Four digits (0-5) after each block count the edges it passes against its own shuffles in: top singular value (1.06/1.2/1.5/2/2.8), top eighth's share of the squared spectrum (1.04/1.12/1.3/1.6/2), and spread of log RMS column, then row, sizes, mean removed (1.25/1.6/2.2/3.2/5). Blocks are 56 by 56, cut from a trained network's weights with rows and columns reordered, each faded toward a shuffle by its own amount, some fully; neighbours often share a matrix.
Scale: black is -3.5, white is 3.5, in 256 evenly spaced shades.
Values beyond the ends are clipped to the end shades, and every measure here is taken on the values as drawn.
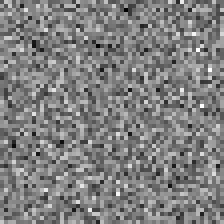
0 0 0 0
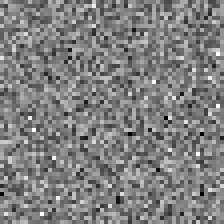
0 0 0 0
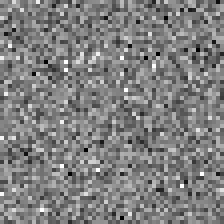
0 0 0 0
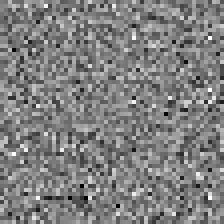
3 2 1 1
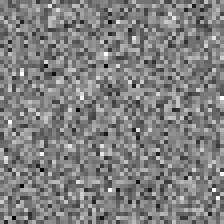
1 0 0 0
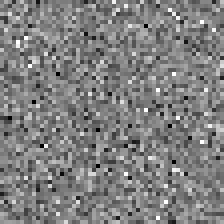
0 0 0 0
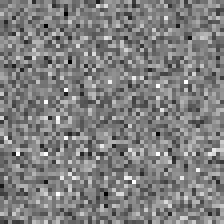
2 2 0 1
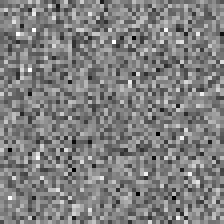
2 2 0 0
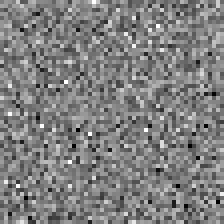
0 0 0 0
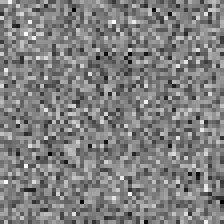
0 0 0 0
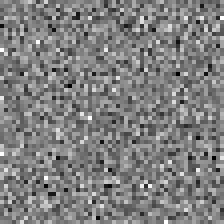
3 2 0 1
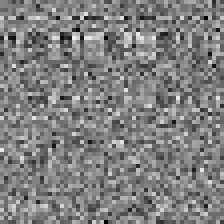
4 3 0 2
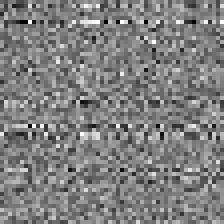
4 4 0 3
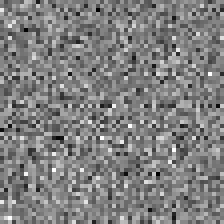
3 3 0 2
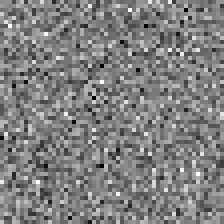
0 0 0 0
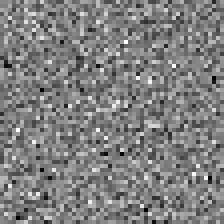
2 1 0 0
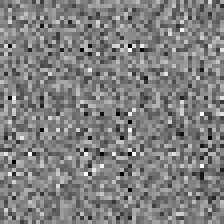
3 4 2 2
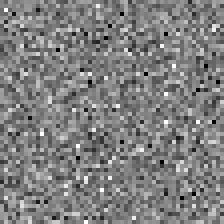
0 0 0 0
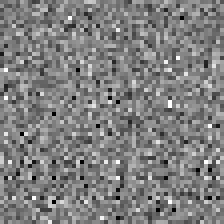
3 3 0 1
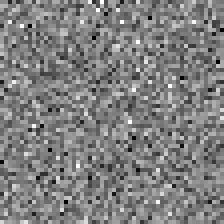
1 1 0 0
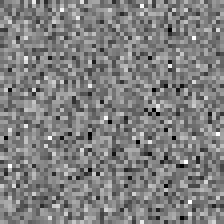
1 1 0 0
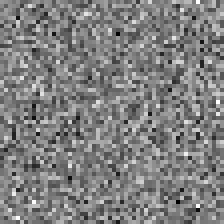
2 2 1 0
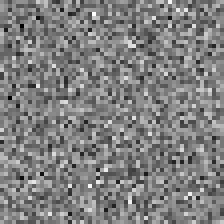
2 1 0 0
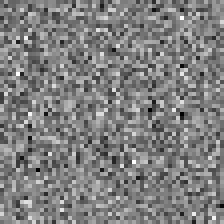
3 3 1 0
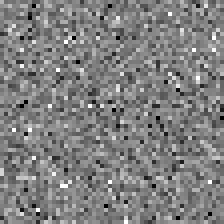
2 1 0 0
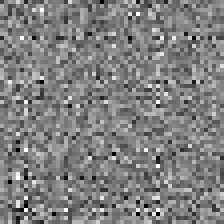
4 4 2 2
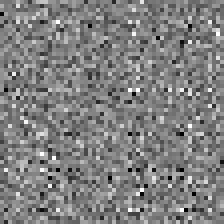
3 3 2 2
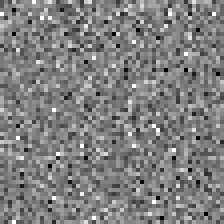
2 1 0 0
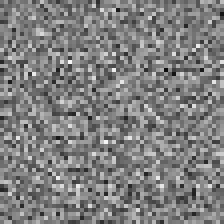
3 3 0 1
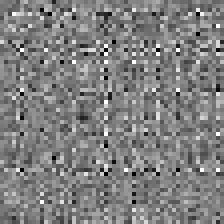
4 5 3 3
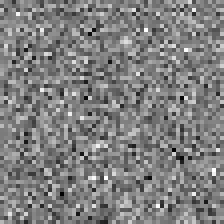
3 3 1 1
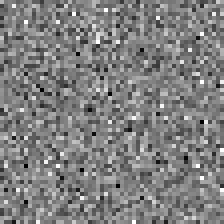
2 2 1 0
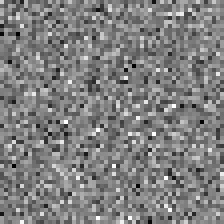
1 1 0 0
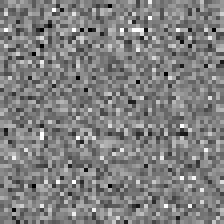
3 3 0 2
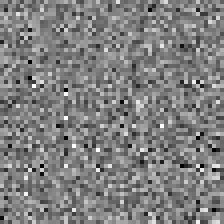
3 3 2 2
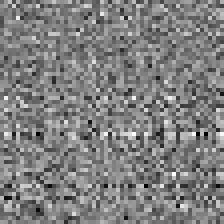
4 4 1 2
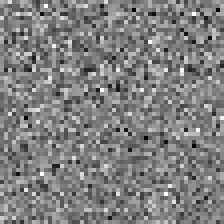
3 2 0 1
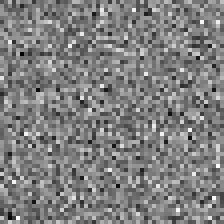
2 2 0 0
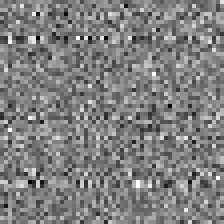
4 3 1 2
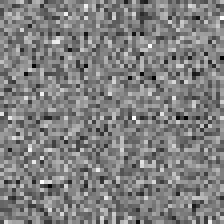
3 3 0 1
